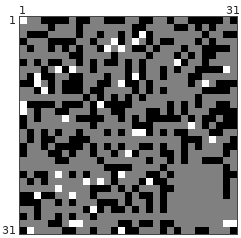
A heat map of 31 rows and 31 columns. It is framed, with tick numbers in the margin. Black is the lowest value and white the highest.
No overall slope runs across the table. In the bottom right lies a patch that is calmer than the rest. The texture is fine-grained noise. No single row or column stands out from its neighbours. The bottom right is the calmest part. There are no regular stripes.
